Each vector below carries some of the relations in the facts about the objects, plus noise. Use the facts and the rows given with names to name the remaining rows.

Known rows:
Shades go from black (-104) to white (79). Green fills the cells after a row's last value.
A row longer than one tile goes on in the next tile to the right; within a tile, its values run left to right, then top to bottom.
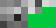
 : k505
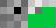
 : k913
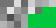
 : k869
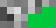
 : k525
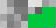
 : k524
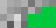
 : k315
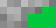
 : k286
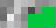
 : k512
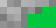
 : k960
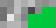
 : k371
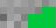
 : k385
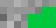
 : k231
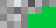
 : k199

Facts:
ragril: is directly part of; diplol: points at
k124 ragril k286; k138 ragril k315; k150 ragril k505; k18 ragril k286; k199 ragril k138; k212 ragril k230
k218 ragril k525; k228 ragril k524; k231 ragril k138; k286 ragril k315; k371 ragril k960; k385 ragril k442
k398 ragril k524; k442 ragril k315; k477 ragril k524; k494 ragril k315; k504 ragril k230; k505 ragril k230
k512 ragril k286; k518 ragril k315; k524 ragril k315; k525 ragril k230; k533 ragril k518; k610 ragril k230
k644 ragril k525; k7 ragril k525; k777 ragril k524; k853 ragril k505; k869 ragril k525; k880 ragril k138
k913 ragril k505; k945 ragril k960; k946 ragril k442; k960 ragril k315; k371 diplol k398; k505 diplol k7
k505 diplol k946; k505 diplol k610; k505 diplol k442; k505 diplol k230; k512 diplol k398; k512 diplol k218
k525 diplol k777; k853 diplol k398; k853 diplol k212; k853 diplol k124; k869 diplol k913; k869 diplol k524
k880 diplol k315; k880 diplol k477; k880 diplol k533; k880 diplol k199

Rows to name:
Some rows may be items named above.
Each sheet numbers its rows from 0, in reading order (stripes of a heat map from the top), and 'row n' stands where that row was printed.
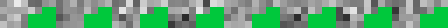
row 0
k880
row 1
k504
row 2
k869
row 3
k505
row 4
k228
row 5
k230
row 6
k525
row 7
k218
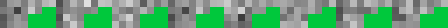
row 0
k150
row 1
k853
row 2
k533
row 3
k150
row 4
k442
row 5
k228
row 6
k212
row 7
k644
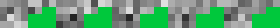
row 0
k398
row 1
k505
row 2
k7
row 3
k946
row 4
k777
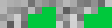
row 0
k315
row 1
k477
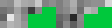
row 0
k124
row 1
k610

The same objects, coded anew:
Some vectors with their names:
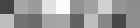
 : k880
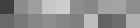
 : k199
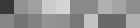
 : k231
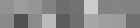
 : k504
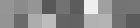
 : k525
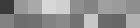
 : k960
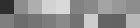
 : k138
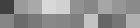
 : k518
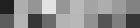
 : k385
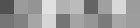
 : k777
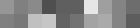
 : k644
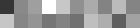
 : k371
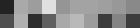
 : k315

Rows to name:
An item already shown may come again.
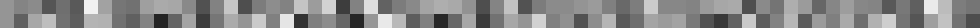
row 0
k525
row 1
k913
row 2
k853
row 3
k913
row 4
k504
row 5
k230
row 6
k869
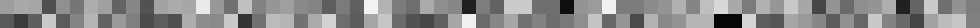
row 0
k230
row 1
k442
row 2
k869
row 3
k7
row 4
k124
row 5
k505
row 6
k212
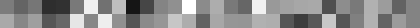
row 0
k218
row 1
k398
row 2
k230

